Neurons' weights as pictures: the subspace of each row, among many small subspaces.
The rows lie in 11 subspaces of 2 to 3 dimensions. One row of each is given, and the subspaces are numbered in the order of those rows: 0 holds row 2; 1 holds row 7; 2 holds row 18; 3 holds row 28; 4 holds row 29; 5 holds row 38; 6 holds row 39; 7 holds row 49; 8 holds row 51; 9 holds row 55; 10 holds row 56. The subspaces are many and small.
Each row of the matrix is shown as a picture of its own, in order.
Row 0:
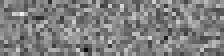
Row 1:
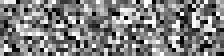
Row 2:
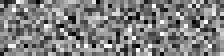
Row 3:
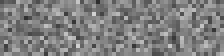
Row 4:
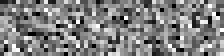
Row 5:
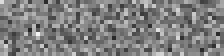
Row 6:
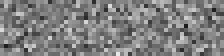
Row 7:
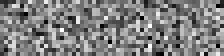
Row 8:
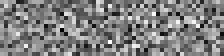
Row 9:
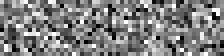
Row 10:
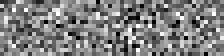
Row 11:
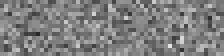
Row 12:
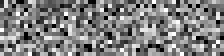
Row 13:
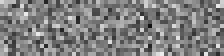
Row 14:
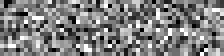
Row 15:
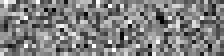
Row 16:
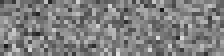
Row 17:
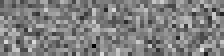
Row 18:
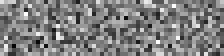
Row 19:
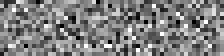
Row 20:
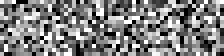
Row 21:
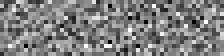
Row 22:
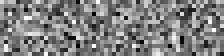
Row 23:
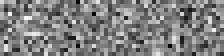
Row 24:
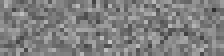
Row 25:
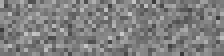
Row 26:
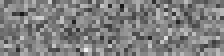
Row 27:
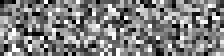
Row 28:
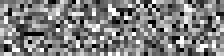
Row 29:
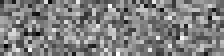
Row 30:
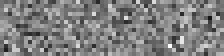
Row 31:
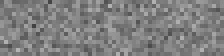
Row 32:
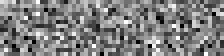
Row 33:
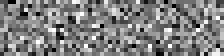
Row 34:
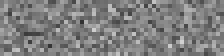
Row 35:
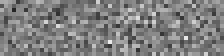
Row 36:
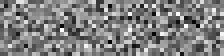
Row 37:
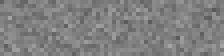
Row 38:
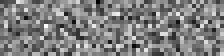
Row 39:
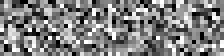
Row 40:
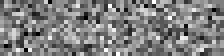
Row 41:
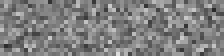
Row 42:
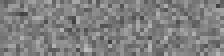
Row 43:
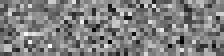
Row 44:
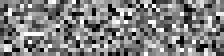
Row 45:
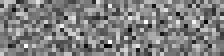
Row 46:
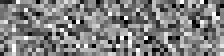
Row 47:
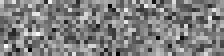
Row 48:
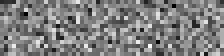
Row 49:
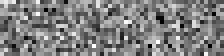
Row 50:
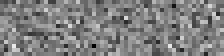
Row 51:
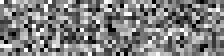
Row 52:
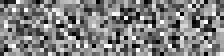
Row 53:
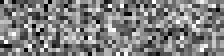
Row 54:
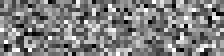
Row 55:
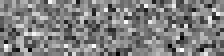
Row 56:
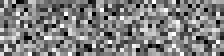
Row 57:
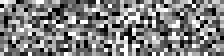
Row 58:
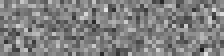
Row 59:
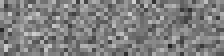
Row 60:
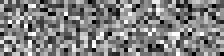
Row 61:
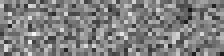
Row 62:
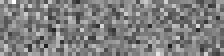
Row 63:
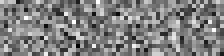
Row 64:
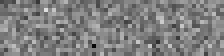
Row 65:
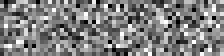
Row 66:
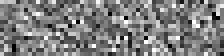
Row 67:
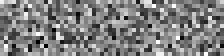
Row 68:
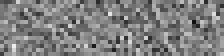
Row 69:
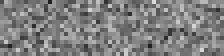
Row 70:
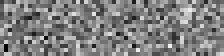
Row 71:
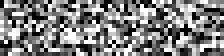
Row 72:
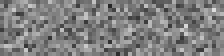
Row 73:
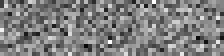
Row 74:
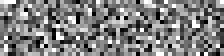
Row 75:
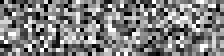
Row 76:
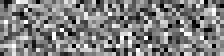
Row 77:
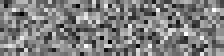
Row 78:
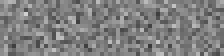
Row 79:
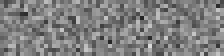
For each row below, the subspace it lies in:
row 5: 1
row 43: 3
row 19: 0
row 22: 5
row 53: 8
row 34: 3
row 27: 4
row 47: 4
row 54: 9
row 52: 0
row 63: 5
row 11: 0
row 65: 7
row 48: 2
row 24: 4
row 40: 4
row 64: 7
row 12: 10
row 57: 3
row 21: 0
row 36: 5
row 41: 9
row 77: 4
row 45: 0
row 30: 0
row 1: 0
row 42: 1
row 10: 3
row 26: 1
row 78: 2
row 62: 8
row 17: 7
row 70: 10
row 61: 10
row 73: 10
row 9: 6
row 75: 8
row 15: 7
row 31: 8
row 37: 6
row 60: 10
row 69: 8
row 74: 2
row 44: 3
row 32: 7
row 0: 1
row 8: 5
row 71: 2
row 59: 10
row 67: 2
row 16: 4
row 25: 10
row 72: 9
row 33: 8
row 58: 7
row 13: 1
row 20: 10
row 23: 5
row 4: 9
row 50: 9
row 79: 1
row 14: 2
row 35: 3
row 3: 5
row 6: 9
